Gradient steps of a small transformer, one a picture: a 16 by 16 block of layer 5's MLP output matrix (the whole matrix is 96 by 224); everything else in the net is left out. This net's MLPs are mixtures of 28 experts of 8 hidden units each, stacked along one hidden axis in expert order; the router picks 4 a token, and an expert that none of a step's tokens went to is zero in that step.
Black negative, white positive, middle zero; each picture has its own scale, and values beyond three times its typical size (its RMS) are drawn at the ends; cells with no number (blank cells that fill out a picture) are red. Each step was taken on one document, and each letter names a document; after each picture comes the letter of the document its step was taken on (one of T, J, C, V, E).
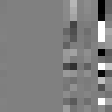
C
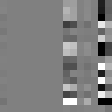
C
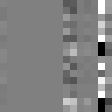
C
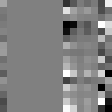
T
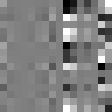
T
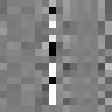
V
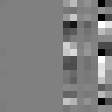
C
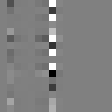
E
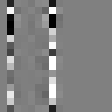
E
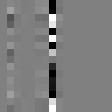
E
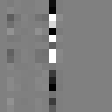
E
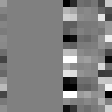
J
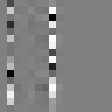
E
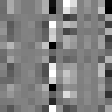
V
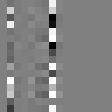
E
